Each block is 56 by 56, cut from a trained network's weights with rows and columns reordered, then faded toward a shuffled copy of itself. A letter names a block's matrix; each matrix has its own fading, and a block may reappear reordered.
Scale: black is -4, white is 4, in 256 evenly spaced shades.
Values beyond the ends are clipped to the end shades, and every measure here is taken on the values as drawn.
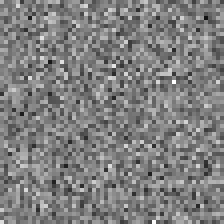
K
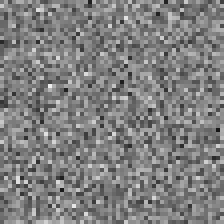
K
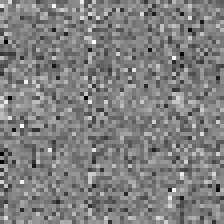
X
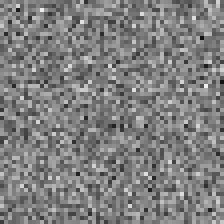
K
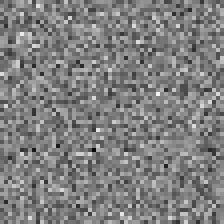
K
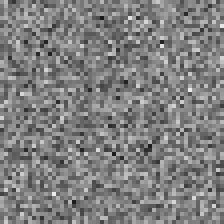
K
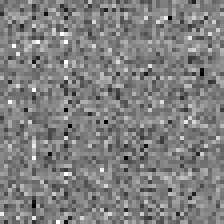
X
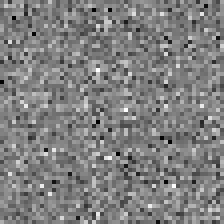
X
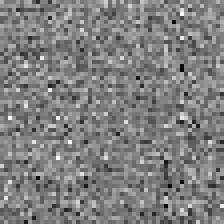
X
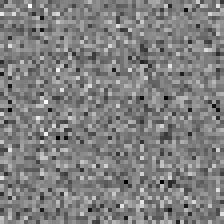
X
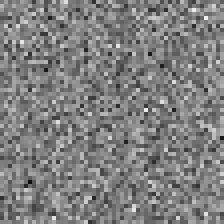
K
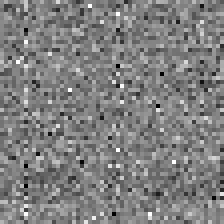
X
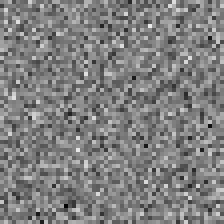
K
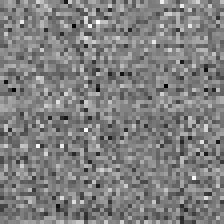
X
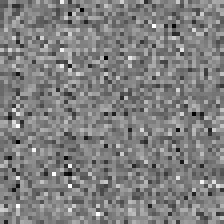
X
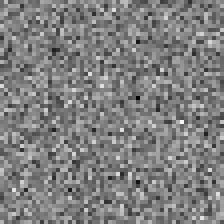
K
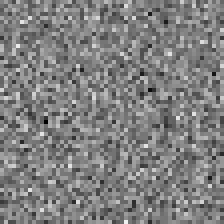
K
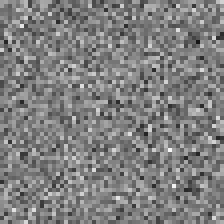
K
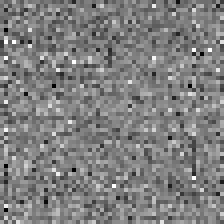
X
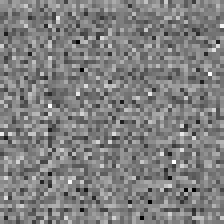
X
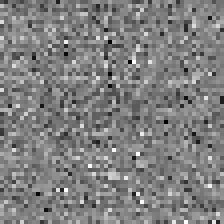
X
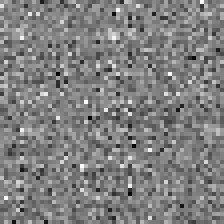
X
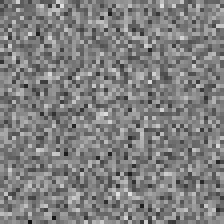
K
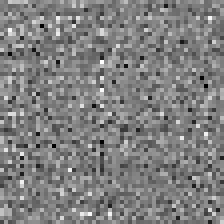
X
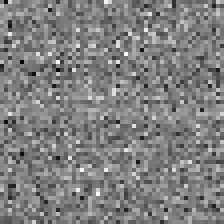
X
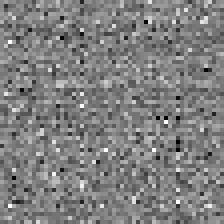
X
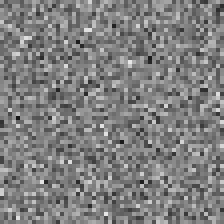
K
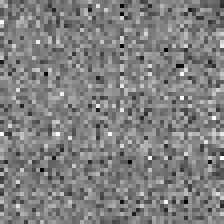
X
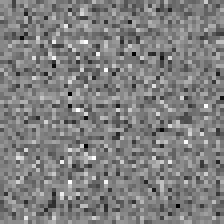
X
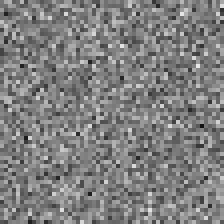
K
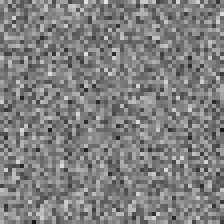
K
